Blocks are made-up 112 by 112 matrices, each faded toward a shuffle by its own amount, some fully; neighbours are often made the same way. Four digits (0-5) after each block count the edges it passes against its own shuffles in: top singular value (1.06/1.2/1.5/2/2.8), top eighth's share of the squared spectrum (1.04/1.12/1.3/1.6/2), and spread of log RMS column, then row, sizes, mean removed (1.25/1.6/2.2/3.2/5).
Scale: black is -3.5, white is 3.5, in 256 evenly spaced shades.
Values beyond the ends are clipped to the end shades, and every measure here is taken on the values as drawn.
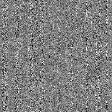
1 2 4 0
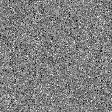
0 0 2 0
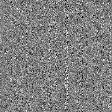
1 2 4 0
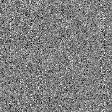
1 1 3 0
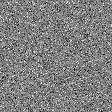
0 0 0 0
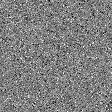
0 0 0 0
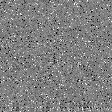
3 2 0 1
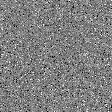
0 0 0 0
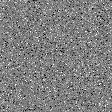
0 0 0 0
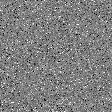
0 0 0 0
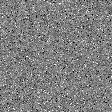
0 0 0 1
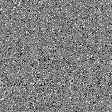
0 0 0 1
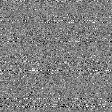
2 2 0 4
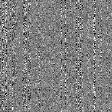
2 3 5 0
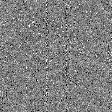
1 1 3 0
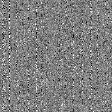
2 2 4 0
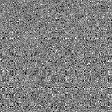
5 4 2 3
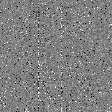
4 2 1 0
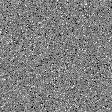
2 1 0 0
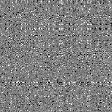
4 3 2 3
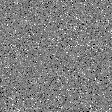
2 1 0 1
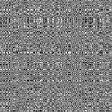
5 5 3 4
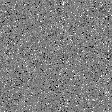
1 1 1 1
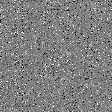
1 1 1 0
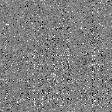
2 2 3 2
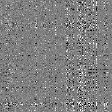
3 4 4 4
